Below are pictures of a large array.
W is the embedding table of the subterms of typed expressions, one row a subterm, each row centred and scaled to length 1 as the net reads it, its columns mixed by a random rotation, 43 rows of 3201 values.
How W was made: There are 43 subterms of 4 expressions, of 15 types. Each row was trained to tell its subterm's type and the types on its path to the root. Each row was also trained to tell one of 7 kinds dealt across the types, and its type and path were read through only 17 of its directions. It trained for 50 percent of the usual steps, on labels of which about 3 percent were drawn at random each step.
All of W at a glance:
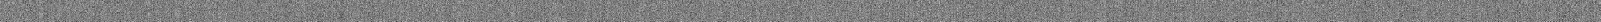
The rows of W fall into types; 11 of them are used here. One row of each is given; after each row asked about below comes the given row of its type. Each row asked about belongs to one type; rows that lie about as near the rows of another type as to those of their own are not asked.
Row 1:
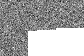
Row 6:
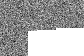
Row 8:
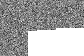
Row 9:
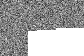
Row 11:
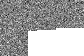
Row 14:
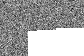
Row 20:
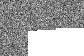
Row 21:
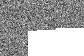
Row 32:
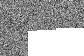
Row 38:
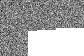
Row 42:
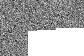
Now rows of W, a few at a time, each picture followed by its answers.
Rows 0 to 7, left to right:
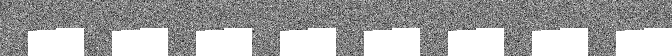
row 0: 38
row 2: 42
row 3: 6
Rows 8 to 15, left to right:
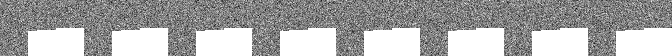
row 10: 11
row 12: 1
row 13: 32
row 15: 32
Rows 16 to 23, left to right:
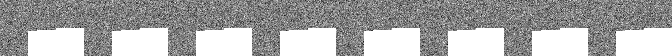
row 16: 8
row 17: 14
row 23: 21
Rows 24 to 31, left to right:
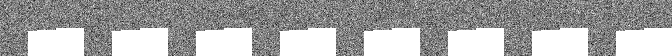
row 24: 38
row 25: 6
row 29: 1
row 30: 6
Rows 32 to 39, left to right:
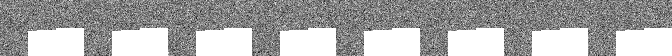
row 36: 32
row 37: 20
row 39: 1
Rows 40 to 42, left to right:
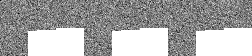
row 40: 38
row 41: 9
